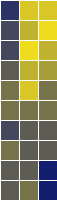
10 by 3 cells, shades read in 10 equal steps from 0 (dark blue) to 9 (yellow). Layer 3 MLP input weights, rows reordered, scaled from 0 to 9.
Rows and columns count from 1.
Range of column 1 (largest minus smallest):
3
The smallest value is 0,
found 2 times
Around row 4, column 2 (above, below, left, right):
9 8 3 6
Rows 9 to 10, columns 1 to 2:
3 3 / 3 4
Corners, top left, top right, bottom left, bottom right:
1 8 3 0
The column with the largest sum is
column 2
